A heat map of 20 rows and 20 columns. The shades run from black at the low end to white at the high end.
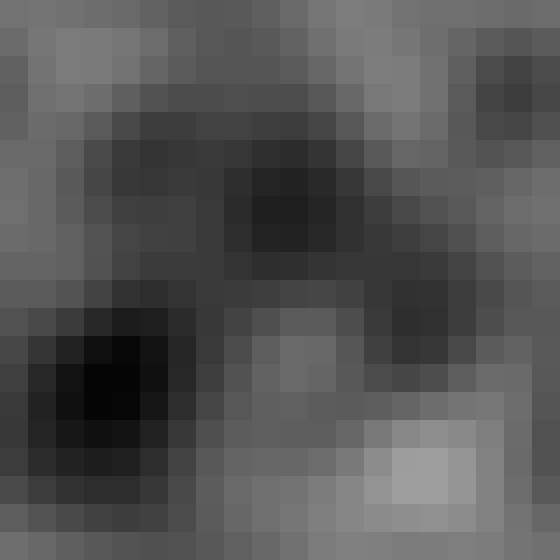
Average level on the scale: 30%. Ninth with the lowest average: bottom left. Ninth with the highest average: bottom right. Histogram: bell-shaped. Stripes: none. Grain: blotchy.
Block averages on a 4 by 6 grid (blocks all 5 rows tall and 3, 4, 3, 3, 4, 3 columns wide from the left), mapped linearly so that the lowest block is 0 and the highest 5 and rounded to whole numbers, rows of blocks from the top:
432342 / 321123 / 102323 / 213454
